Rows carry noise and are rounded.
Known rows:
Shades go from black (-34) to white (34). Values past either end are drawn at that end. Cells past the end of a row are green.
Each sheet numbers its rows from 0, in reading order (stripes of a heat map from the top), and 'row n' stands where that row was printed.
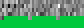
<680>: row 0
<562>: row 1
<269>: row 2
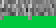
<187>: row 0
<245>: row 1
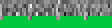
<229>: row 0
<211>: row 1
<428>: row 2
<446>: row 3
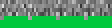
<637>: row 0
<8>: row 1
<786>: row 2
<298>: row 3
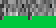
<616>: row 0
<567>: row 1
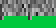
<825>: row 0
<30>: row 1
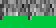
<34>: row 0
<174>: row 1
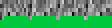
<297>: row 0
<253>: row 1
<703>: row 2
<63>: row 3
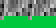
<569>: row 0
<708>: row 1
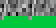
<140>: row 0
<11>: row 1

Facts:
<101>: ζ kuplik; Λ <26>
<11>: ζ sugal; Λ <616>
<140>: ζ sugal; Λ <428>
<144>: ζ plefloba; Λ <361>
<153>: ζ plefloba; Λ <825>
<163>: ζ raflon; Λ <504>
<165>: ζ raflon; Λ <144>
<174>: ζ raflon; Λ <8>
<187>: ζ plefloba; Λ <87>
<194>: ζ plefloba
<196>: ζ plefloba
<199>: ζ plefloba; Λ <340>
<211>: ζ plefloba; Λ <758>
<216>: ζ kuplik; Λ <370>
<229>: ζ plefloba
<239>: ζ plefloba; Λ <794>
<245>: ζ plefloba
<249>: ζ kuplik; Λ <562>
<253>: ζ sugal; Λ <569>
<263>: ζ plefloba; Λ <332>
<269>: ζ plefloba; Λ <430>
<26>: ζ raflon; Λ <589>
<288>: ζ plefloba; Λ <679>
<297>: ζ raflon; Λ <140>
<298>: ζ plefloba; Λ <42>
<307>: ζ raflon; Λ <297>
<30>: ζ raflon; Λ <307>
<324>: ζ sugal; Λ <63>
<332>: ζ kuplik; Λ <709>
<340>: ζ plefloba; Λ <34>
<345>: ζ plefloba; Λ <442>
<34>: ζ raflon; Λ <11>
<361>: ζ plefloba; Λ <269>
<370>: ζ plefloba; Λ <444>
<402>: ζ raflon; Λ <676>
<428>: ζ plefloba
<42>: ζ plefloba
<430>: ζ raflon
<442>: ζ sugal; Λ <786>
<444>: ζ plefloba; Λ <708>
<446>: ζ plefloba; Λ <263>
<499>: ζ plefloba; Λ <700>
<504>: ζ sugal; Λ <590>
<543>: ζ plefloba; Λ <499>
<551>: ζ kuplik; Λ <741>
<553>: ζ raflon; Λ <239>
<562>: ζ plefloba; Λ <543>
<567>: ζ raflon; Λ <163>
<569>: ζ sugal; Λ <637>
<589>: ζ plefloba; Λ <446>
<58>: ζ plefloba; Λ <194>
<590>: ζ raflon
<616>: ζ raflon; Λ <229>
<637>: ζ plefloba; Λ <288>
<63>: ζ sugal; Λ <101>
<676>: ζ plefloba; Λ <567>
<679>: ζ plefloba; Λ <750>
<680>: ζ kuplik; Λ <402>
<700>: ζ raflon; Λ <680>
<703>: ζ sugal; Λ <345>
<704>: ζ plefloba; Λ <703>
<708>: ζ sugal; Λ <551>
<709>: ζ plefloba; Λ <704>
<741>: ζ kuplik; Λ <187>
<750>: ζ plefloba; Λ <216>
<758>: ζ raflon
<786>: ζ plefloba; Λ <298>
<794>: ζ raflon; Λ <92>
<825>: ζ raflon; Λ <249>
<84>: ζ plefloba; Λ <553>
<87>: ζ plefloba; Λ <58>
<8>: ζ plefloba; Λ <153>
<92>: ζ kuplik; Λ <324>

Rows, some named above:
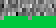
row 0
<442>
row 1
<288>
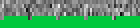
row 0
<370>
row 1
<402>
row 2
<211>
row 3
<84>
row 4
<101>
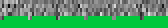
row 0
<680>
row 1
<589>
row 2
<825>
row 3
<199>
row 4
<288>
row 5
<758>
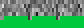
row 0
<679>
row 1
<30>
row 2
<174>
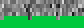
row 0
<750>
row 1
<700>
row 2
<708>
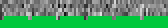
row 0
<402>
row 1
<345>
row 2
<332>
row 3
<616>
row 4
<676>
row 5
<239>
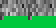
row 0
<794>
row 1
<590>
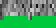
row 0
<26>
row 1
<249>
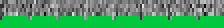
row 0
<616>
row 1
<504>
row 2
<340>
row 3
<562>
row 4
<263>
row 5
<165>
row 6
<825>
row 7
<216>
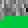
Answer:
<444>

